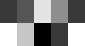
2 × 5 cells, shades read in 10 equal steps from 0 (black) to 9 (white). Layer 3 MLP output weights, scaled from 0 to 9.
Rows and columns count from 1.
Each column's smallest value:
2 3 0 2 2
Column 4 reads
5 2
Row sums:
20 27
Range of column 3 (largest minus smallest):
8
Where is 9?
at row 2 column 1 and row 2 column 5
